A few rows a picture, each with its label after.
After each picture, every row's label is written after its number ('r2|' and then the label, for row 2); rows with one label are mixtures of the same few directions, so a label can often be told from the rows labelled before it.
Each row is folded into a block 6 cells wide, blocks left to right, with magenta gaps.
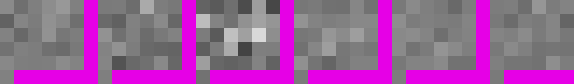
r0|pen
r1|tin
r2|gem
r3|gem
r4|pen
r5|tin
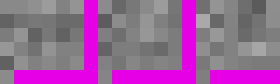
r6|gem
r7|pen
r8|pen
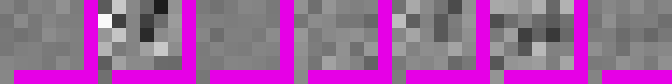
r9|pen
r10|pen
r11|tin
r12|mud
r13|pen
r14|gem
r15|gem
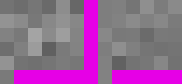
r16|gem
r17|tin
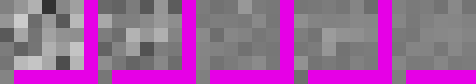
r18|tin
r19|gem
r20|tin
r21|gem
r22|gem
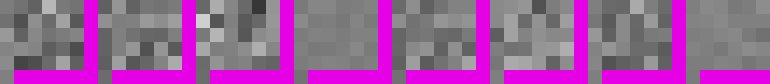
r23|tin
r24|mud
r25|pen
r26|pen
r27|mud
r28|tin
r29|tin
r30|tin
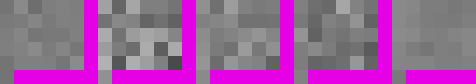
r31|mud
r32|mud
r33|mud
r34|tin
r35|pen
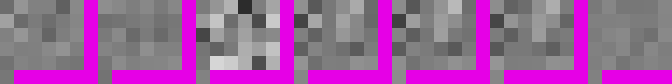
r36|pen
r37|gem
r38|tin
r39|pen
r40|pen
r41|pen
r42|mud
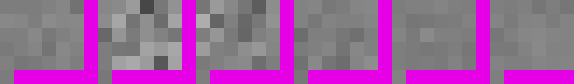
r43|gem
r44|tin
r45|pen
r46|mud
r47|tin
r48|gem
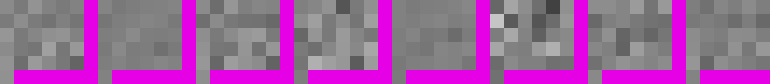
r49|mud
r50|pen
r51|mud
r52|tin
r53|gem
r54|pen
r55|gem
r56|mud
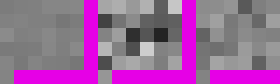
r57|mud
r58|gem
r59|tin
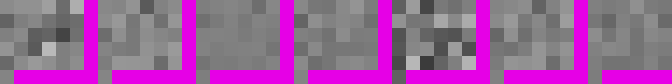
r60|gem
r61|tin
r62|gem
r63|pen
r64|mud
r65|tin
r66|tin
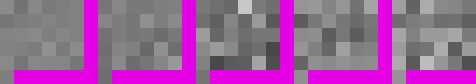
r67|mud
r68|mud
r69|tin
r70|gem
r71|mud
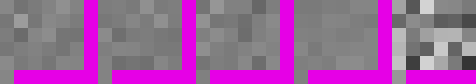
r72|pen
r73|tin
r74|pen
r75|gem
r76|mud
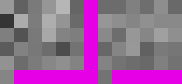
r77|pen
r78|gem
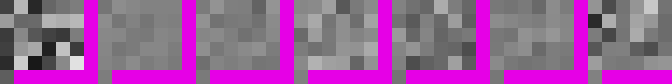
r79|mud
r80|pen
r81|pen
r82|tin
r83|tin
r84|gem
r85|pen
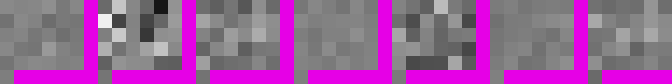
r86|gem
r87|pen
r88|gem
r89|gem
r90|tin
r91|mud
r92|gem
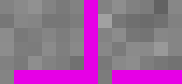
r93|mud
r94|pen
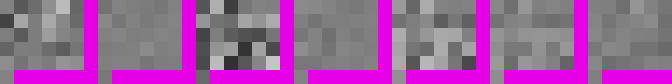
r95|pen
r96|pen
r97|mud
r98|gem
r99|mud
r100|mud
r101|tin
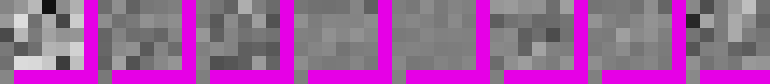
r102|tin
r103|mud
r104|tin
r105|gem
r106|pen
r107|gem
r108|gem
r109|pen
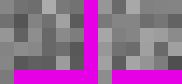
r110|tin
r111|mud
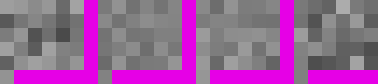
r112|gem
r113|mud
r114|mud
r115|tin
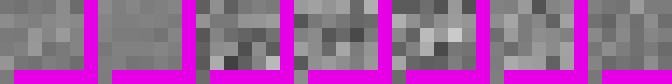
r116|gem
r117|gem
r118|mud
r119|gem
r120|gem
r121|tin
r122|tin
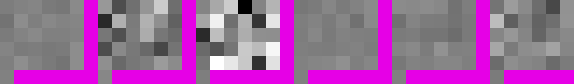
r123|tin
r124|pen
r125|tin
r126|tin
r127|gem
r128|pen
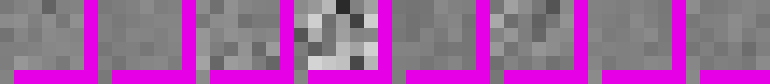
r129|tin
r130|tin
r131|mud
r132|tin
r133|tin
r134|pen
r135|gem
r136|pen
